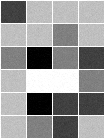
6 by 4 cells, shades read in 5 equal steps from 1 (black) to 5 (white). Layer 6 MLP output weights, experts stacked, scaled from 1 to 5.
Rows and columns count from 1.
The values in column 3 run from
2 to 5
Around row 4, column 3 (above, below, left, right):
3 2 5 3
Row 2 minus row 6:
0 1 1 0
